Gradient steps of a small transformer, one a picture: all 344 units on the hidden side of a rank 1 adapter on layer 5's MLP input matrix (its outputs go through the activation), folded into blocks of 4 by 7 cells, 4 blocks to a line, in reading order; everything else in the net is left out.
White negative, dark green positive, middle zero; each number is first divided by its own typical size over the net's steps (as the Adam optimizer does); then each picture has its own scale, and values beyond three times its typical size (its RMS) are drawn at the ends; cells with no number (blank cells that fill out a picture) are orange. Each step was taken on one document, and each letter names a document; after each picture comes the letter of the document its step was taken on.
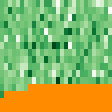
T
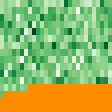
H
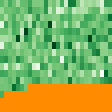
T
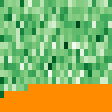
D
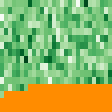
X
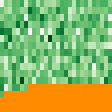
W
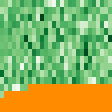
D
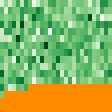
W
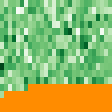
X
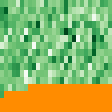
H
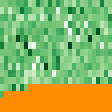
T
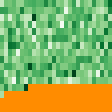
W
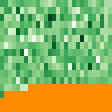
X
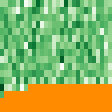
X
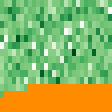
T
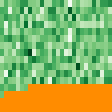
D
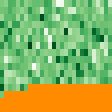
T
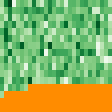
W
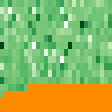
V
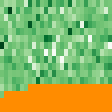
V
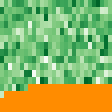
D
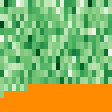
H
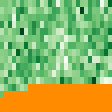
D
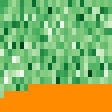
W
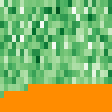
H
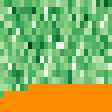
D
